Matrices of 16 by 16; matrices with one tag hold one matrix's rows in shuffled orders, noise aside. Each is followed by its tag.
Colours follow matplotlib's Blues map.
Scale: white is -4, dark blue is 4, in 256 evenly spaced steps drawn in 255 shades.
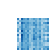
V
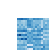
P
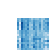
V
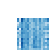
V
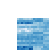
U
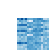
P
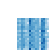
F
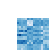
P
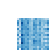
V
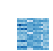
P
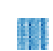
F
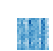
F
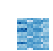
P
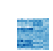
U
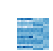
U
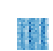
F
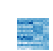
U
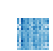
V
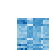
P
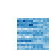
U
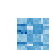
P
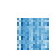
V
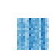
F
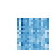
V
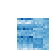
U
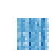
F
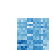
P
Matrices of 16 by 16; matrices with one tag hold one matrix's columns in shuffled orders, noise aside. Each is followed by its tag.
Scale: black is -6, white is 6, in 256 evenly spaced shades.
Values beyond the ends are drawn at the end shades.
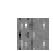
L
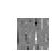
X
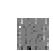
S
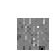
S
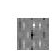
L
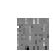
S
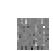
S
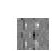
L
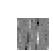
X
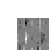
X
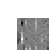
X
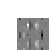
L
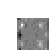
L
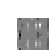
L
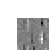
X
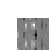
L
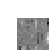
X
